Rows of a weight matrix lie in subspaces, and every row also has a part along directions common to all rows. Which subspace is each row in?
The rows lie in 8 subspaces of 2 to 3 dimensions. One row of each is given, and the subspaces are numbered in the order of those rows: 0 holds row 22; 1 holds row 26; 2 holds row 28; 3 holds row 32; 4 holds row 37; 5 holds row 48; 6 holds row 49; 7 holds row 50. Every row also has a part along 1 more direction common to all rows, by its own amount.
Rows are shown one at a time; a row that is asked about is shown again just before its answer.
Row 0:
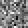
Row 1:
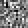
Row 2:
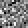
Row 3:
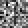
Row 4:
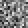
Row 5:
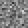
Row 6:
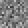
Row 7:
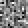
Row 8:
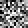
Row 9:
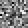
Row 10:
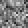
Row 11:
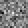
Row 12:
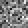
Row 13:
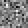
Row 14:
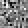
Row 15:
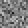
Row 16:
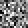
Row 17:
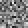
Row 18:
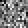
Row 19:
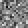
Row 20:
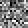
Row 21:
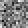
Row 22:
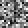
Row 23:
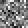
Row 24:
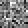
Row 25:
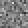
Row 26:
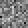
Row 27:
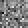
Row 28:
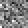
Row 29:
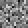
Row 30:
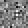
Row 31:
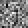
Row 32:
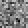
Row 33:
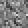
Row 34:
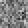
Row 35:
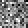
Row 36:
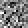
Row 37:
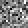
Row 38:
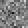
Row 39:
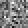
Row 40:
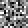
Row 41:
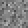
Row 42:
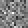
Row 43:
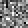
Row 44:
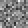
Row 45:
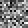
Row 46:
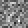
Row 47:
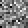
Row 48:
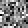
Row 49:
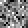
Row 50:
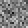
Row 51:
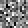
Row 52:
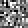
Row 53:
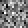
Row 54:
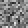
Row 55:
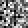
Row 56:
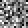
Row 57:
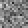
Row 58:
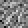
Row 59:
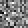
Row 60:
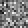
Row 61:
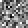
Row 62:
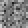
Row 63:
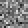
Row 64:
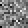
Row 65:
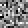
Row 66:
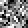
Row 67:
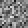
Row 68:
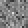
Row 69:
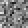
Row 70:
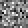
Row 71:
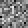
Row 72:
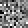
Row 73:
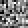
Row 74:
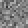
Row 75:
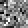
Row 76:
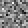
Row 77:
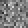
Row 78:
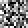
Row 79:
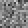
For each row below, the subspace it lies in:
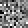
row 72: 2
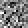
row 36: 3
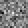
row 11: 7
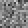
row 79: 0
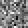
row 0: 6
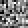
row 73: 6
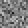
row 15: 7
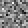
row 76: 0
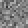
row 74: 1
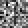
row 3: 0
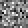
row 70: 4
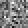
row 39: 2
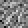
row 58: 3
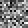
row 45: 2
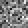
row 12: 4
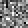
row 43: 1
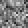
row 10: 5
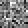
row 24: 2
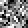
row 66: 6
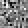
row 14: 7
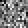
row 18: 5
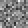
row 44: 4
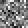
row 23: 6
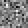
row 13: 7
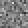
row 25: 0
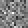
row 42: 6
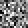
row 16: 7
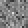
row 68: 6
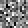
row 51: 4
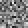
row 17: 2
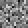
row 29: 4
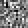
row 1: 7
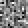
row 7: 5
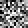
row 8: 2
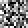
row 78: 5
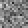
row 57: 2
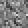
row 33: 5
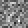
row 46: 3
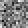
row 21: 4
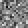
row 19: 1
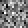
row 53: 5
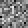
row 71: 1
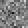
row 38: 6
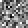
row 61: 1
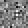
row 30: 7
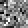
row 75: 6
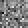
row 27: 3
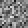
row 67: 1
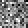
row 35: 3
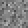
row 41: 0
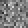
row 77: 5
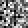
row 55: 0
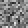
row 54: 3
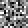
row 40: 7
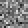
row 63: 3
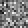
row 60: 0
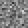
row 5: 0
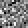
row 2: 1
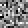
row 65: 3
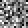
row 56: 3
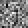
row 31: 7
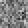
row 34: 5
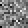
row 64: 2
